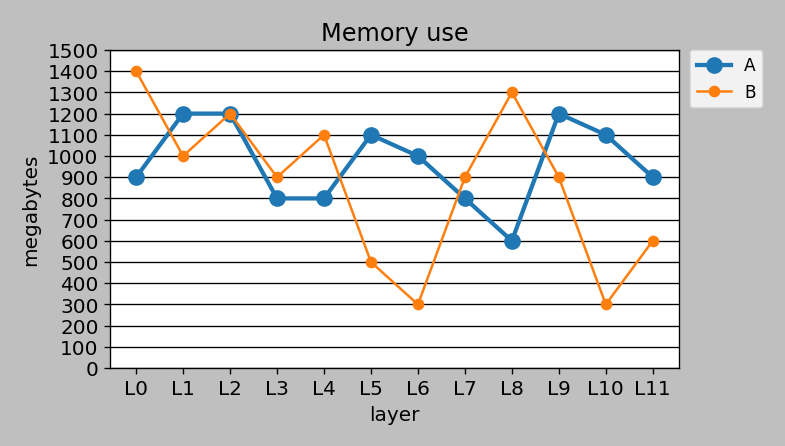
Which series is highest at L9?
A
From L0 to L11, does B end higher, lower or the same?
lower
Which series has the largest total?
A
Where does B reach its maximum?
L0
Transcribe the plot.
Title: Memory use
x-axis: layer, ticks L0 L1 L2 L3 L4 L5 L6 L7 L8 L9 L10 L11
y-axis: megabytes, ticks 0 100 200 300 400 500 600 700 800 900 1000 1100 1200 1300 1400 1500
Legend: A, B
Values:
A: 900 1200 1200 800 800 1100 1000 800 600 1200 1100 900
B: 1400 1000 1200 900 1100 500 300 900 1300 900 300 600
